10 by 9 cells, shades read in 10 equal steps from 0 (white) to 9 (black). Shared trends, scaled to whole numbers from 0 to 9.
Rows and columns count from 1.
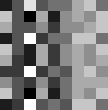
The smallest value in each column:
2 6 0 3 5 4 2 2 2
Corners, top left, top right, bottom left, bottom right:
8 5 8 5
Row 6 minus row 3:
0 1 2 -1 0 0 -1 1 1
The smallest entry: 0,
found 3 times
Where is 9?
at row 2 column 3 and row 9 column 3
